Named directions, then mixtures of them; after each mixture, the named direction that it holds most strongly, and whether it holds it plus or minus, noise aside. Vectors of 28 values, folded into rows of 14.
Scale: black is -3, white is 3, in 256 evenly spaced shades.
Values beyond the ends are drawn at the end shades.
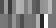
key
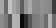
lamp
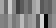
key, minus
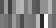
key, plus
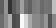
lamp, minus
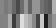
key, minus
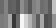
lamp, minus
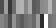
key, plus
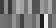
key, plus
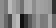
lamp, plus
